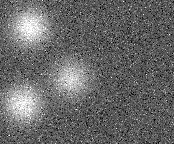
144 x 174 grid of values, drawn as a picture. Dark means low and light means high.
No single row or column stands out from its neighbours. The top left is the ninth with the highest average. There are three bumps. Overall the values sit about 40% of the way up the scale.
